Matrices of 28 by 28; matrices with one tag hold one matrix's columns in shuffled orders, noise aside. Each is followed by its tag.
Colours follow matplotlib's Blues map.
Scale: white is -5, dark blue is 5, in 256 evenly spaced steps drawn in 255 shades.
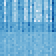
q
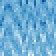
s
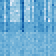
q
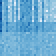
q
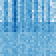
q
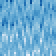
s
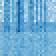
q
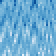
s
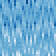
s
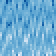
s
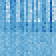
q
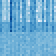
q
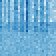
q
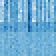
q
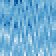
s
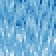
s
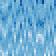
s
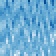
s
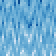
s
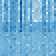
q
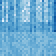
q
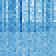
q
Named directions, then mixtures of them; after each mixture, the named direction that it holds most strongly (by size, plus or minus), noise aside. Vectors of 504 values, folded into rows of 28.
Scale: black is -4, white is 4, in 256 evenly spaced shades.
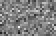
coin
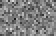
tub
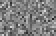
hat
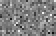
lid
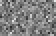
tub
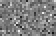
lid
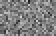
tub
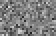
hat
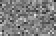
coin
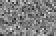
tub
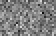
lid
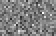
lid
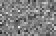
coin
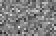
coin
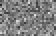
coin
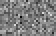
tub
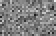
coin
